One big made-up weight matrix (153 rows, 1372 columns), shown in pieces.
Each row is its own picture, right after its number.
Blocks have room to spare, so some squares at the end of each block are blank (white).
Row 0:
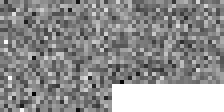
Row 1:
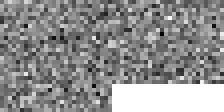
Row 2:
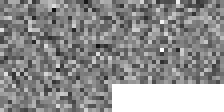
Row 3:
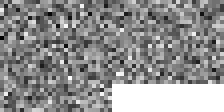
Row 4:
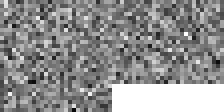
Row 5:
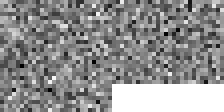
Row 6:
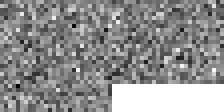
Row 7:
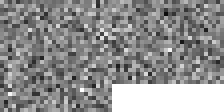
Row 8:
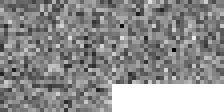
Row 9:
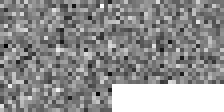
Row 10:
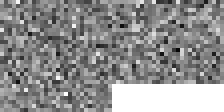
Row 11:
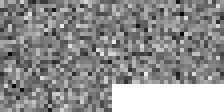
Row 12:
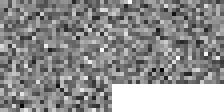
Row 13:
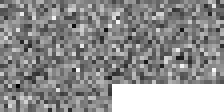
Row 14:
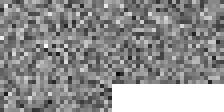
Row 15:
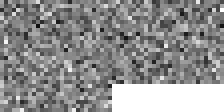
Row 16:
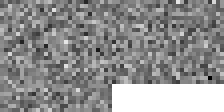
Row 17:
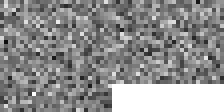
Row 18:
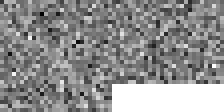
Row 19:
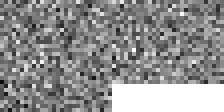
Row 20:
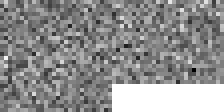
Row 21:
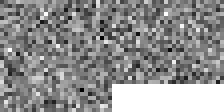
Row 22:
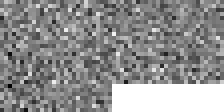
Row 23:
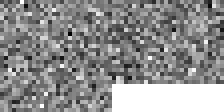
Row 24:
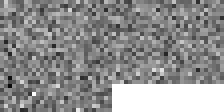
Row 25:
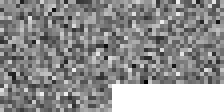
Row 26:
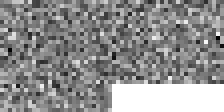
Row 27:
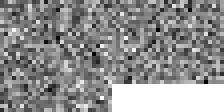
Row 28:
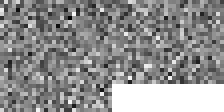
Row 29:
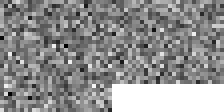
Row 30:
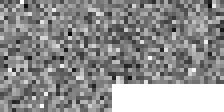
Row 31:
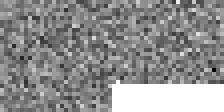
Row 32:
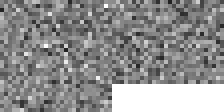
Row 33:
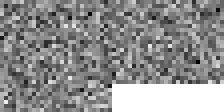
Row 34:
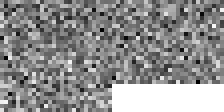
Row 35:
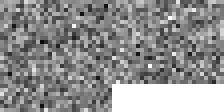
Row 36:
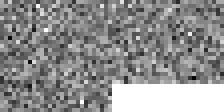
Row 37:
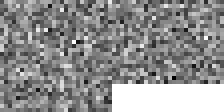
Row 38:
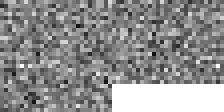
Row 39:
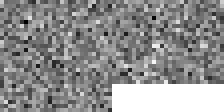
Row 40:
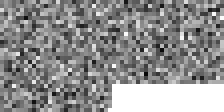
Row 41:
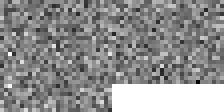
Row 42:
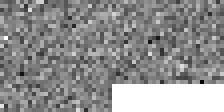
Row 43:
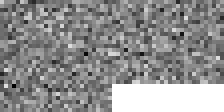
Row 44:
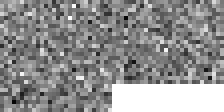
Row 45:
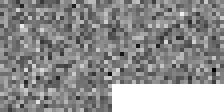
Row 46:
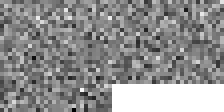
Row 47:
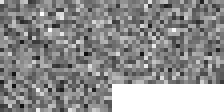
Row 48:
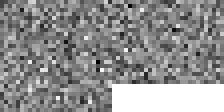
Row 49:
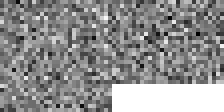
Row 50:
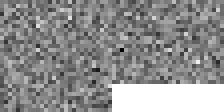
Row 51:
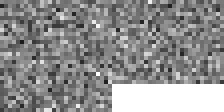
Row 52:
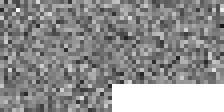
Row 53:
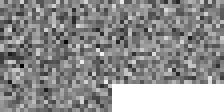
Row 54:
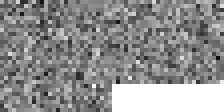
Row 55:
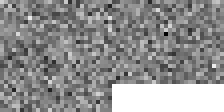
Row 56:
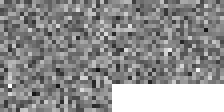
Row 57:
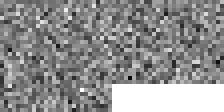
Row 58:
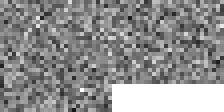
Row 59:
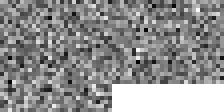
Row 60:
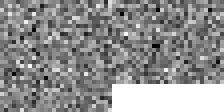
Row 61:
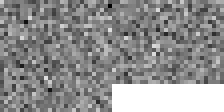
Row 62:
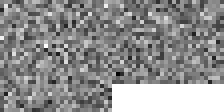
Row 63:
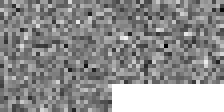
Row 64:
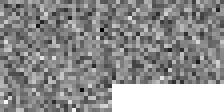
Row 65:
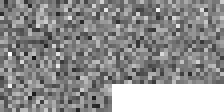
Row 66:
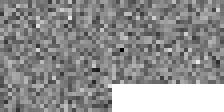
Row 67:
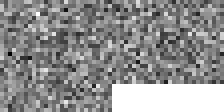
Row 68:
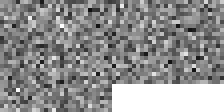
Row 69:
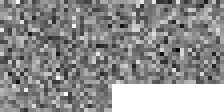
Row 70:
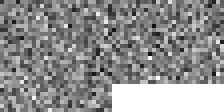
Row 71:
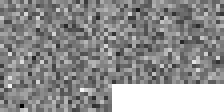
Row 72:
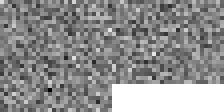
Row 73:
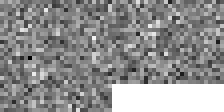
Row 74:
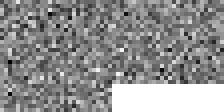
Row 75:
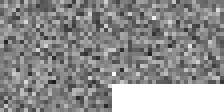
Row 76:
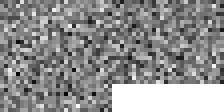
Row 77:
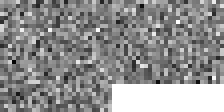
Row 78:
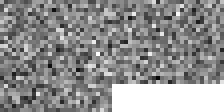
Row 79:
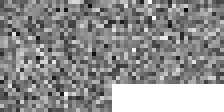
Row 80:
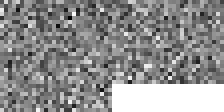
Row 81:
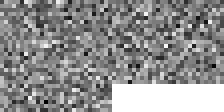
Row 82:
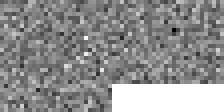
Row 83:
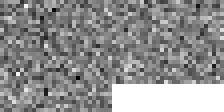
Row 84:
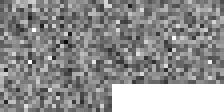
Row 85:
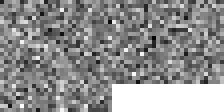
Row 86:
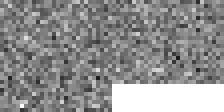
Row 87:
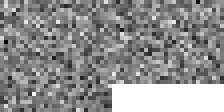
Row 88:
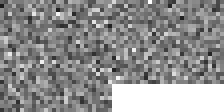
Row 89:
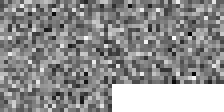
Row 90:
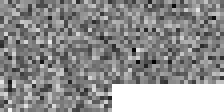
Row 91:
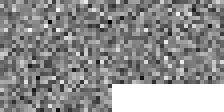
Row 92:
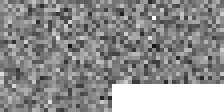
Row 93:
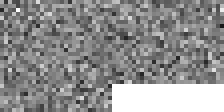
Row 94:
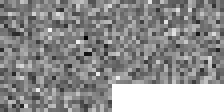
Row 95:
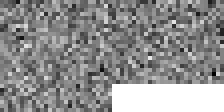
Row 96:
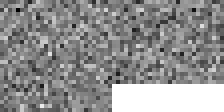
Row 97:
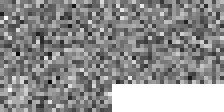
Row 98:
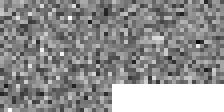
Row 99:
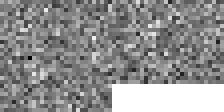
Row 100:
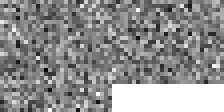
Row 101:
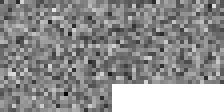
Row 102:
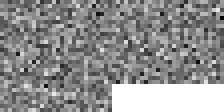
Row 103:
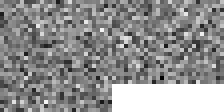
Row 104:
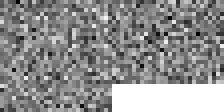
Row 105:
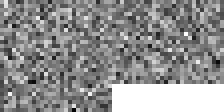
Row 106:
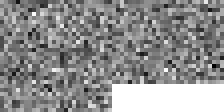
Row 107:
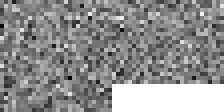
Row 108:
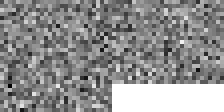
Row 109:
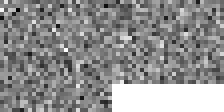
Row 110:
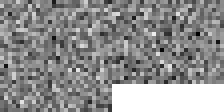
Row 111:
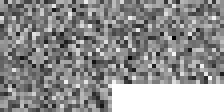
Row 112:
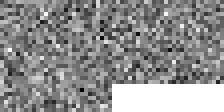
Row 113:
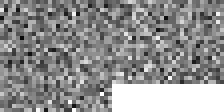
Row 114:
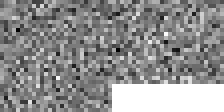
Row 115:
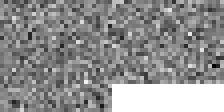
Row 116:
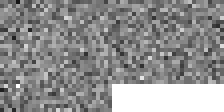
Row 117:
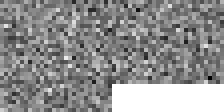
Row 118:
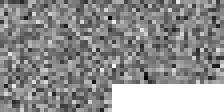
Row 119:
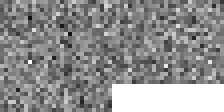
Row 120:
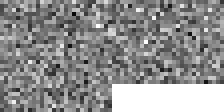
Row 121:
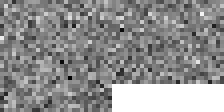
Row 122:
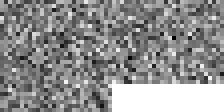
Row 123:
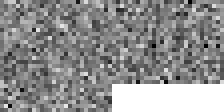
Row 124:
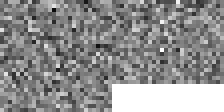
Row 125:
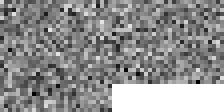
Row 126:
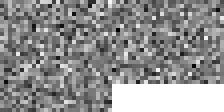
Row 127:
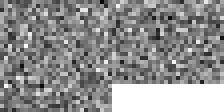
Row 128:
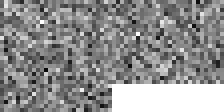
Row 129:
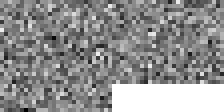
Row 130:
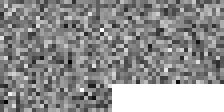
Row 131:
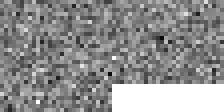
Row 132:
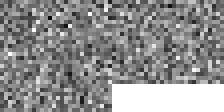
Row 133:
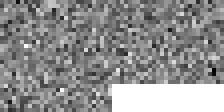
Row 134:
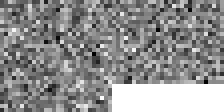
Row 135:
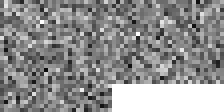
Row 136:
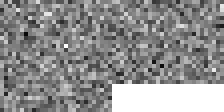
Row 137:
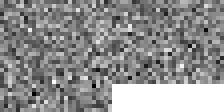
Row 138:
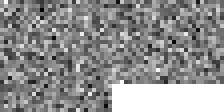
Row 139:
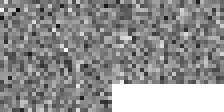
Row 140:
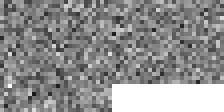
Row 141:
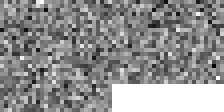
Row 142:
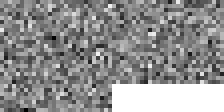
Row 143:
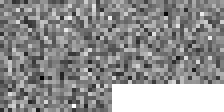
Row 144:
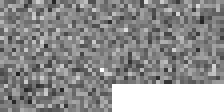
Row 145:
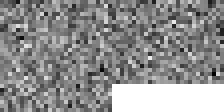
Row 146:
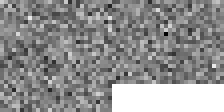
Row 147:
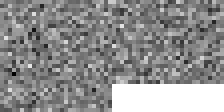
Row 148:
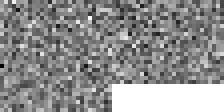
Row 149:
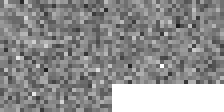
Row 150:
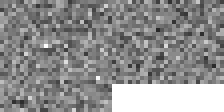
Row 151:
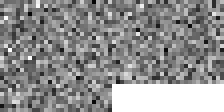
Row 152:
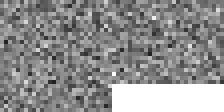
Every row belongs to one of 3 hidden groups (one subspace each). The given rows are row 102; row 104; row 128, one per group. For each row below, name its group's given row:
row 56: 128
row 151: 104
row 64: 128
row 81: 128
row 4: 128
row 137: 128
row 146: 102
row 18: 102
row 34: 128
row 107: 128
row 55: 102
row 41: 128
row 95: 104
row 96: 104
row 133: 104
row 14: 128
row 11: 102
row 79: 102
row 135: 128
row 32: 128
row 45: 104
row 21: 128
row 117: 102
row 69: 104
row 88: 102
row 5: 102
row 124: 104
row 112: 128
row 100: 102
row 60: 102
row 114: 104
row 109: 128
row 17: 128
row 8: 102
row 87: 128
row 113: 128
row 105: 128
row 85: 102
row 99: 104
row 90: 102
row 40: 102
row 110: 104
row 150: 128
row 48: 102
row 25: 104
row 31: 104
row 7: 128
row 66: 128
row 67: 104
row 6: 104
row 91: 104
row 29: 128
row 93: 128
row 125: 128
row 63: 128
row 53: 102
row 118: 102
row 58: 128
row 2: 104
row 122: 102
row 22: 128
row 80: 128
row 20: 104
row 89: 102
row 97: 104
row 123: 102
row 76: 104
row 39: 102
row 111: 102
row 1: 104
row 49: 104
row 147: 102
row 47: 102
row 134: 102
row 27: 102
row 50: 128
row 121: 128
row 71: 128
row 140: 128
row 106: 102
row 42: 104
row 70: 104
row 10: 104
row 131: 104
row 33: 128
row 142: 104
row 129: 104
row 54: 104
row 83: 104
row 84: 102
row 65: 128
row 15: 128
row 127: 104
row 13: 104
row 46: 128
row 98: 104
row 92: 102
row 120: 102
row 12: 128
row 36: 102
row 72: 102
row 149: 128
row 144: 104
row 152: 128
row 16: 102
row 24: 128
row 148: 128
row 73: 104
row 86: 128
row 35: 104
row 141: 104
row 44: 104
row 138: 128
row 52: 128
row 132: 102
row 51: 102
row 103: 128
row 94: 102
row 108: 128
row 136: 128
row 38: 102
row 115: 102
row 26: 104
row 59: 102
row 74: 128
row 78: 104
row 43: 102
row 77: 104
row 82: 102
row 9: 104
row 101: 104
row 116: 104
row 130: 128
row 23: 104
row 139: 128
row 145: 104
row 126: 102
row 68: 102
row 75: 128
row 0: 128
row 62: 128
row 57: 128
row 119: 102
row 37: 102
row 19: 102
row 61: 102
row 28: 128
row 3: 128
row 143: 128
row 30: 104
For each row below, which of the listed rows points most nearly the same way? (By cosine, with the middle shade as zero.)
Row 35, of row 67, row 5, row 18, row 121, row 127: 67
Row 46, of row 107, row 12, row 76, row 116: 107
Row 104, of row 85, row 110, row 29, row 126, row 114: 110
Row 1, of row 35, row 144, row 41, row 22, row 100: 35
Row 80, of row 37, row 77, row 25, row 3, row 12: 3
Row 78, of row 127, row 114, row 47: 127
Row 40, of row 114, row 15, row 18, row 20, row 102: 18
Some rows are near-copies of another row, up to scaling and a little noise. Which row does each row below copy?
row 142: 129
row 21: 112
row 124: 2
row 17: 87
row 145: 95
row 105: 4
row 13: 6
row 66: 50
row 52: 93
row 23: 30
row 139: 109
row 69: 10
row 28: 80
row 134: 27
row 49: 104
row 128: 135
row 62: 14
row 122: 111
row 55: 146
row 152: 75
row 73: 99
